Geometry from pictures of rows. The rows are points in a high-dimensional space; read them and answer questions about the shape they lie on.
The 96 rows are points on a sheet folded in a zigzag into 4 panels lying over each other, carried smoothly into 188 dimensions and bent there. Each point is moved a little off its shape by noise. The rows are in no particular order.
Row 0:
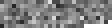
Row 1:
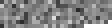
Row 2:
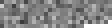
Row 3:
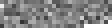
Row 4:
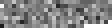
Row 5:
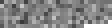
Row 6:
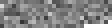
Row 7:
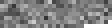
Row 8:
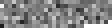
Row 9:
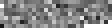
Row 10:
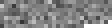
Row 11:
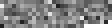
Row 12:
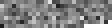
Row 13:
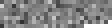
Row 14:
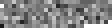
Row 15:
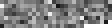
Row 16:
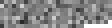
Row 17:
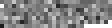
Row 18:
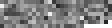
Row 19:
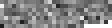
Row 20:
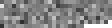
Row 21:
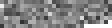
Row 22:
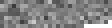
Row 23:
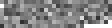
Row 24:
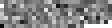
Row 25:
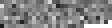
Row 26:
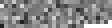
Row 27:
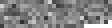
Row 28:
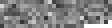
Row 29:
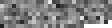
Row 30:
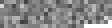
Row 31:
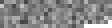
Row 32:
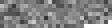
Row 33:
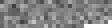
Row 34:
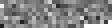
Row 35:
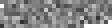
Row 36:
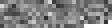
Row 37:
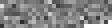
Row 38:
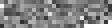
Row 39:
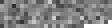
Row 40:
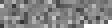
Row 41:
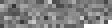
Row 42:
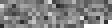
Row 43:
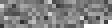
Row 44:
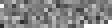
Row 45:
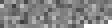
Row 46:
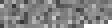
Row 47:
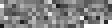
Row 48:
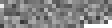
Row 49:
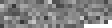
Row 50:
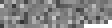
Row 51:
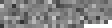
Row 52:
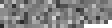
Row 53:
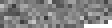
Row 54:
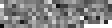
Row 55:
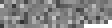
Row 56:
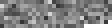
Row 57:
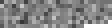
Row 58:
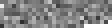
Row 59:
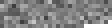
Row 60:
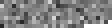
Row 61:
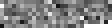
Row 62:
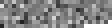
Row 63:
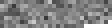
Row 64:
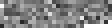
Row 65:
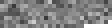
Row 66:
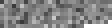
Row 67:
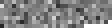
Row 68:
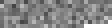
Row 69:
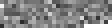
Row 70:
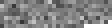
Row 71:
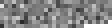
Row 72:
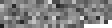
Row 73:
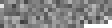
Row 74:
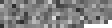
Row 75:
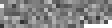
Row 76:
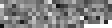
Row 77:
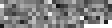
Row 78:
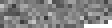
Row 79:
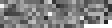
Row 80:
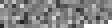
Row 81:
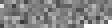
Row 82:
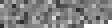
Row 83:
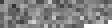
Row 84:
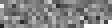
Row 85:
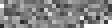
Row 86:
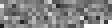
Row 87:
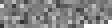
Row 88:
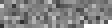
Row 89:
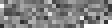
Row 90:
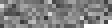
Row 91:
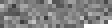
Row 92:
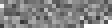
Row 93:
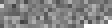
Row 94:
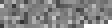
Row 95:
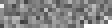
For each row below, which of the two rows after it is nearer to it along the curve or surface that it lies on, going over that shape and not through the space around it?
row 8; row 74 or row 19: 74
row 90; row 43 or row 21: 21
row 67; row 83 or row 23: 83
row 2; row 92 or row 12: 92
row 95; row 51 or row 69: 69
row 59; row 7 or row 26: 7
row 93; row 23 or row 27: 23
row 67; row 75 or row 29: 29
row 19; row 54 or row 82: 54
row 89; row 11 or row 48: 48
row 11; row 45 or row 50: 50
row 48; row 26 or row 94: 94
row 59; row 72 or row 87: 87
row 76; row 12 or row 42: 12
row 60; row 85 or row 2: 2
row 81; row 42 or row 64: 64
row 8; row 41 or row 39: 39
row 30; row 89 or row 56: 89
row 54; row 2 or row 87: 87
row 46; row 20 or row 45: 20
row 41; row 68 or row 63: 63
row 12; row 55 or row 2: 55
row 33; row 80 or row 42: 42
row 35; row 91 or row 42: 91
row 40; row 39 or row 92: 39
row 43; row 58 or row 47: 58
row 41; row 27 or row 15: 27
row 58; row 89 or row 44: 89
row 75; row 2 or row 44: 2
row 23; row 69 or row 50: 69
